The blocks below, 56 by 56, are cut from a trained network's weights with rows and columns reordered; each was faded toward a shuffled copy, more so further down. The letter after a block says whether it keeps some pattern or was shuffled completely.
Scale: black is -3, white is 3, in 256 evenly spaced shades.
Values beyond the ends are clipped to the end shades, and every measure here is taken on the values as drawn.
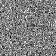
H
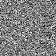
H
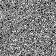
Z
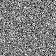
Z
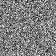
Z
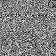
H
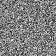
Z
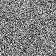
Z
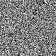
Z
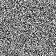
Z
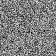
Z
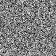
Z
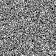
Z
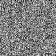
H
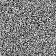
Z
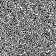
Z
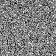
Z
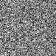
H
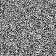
H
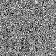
H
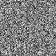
H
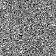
H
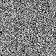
H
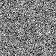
Z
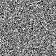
Z
